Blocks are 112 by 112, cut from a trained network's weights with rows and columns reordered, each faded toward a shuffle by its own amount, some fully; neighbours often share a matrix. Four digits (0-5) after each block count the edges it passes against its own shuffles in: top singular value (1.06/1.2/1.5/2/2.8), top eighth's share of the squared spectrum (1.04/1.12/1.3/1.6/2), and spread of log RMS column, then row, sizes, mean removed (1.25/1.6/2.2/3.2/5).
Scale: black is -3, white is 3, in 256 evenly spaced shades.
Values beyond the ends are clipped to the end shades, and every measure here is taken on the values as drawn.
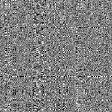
4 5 3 3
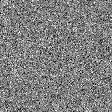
2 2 0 0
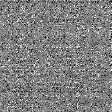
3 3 3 1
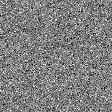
2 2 0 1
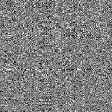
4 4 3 2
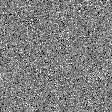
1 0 0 0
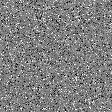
0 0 0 0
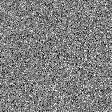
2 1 0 0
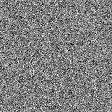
3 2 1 0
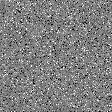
0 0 0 0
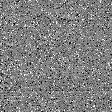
1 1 1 0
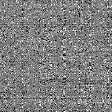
3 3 3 1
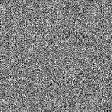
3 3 1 1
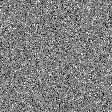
1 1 0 0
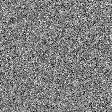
2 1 0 0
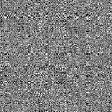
4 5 3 3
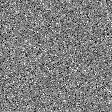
0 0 0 0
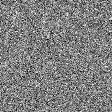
1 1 0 0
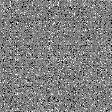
2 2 2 0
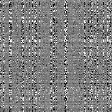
4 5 5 2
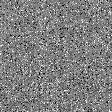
2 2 0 1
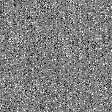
2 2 0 1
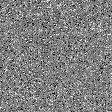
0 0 0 0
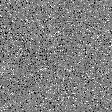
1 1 0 0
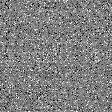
2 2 1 0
